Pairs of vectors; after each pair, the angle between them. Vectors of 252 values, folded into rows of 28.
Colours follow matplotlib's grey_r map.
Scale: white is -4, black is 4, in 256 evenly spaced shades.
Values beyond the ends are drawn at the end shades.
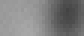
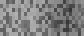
partly aligned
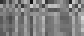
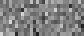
partly opposed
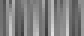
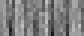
nearly opposite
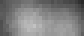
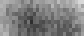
nearly opposite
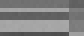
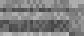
nearly opposite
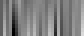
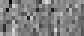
partly opposed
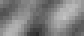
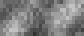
nearly parallel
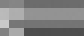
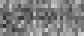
partly opposed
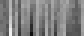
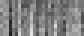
nearly opposite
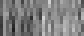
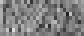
partly opposed
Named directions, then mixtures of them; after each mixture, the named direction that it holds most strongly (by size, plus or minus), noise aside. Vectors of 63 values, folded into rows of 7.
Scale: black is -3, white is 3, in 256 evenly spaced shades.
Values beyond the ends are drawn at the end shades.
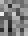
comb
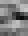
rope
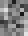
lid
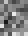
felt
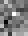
felt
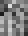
comb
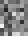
felt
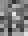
comb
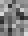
comb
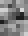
rope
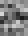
rope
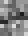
rope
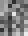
comb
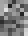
lid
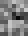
rope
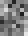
lid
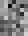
lid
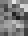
rope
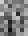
comb
